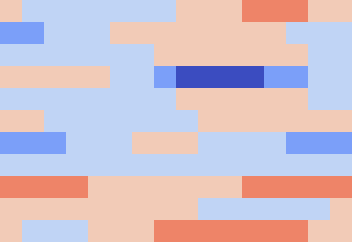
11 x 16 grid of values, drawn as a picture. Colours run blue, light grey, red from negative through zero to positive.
Values change most from cell to cell in the bottom right. Streaks run across, left to right. Overall the values sit about 50% of the way up the scale.
